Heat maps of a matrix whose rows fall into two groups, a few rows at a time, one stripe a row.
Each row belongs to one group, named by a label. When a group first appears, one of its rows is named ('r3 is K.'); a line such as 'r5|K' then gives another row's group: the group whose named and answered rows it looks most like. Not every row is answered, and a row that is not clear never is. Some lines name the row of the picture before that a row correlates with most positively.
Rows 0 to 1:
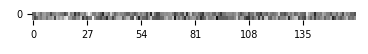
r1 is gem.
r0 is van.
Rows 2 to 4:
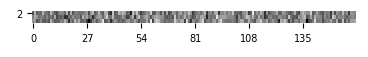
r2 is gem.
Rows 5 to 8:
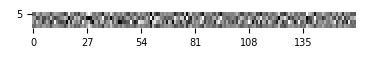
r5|van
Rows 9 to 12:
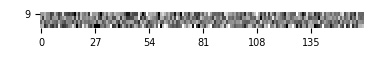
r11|gem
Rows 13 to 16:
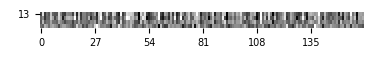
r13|gem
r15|gem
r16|van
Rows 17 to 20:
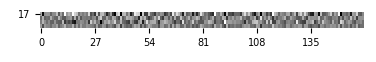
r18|gem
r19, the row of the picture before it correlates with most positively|15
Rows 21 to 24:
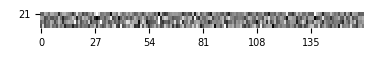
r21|van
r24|gem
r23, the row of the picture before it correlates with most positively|18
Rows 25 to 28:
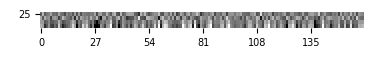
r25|gem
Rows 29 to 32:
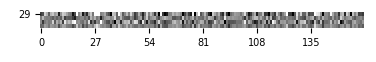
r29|van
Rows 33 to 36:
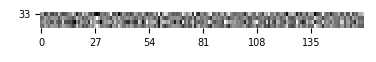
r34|van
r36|van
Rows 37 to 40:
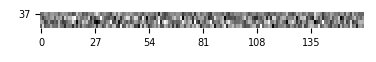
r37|van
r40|gem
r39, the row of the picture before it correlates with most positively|33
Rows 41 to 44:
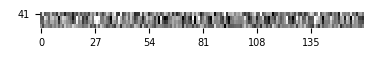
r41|gem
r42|van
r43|van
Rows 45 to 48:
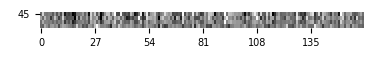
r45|gem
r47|gem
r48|van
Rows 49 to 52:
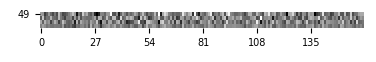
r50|gem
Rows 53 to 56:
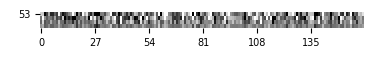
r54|gem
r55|gem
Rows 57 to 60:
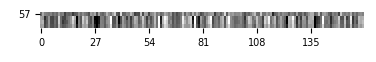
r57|gem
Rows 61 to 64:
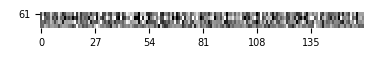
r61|gem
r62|gem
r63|gem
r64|van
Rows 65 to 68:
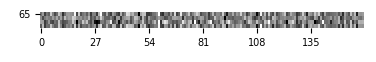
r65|gem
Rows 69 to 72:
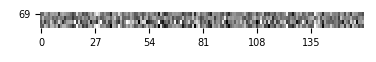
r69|van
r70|gem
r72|van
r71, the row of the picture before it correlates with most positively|65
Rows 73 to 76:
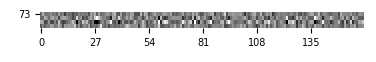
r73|gem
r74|van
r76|gem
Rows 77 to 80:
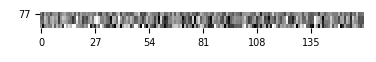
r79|van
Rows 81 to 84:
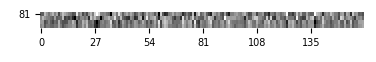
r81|van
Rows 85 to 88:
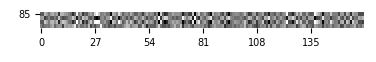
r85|van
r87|van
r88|gem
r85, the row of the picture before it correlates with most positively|81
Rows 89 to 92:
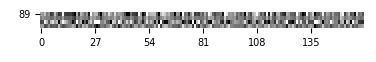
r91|van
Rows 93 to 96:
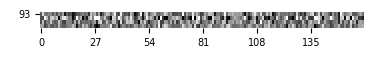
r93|gem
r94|van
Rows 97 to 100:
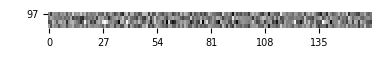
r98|gem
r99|van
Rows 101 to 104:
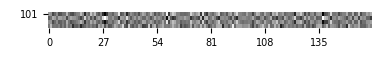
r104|gem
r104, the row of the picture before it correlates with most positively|98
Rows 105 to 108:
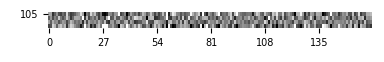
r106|gem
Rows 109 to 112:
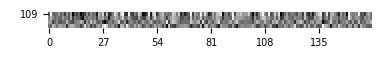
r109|gem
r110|gem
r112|van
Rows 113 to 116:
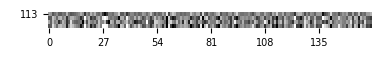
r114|van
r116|van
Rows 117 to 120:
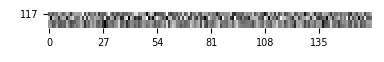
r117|gem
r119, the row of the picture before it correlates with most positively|113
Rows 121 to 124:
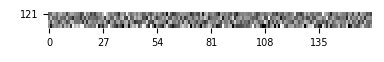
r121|van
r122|gem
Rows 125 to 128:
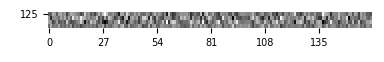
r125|van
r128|gem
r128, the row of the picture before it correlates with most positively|122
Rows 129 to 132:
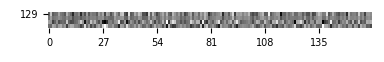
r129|gem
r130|gem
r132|van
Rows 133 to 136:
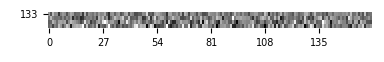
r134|gem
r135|van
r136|gem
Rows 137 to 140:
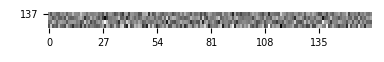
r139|van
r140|gem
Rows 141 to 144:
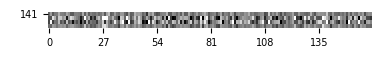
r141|gem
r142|van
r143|gem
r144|van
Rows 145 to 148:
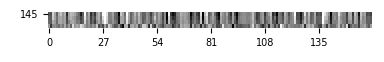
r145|van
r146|van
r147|van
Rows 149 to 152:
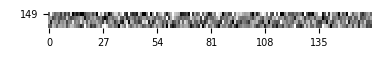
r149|gem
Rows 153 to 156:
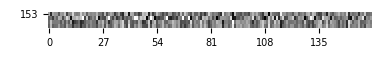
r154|gem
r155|gem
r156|gem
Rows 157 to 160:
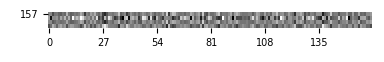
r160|van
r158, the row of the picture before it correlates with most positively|153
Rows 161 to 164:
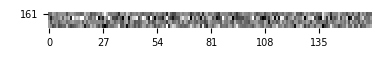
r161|van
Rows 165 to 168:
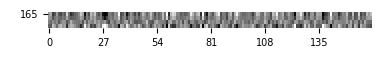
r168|van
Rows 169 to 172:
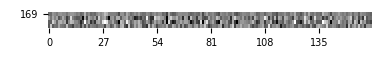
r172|gem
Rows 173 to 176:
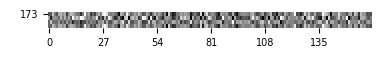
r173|van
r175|gem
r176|van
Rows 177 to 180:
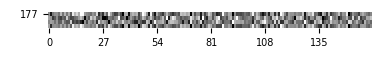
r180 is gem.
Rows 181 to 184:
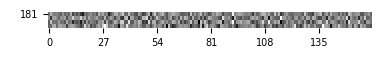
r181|gem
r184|van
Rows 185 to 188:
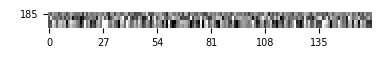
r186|gem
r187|van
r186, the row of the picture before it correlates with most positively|181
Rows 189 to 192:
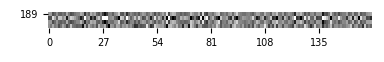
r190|van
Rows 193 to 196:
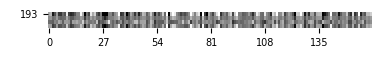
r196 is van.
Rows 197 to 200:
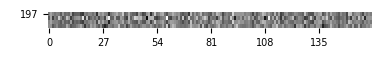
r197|gem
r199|gem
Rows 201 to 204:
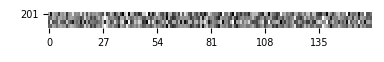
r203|gem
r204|van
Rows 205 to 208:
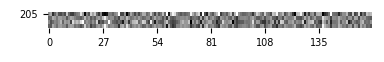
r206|van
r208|van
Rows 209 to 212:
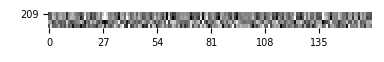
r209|van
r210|van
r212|gem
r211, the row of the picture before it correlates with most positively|205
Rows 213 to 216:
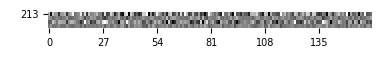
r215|van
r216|gem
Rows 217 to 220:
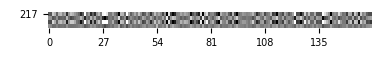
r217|van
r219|van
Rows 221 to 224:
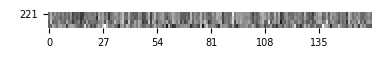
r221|gem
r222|gem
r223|gem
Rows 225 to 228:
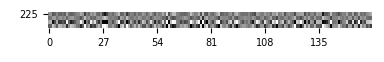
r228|van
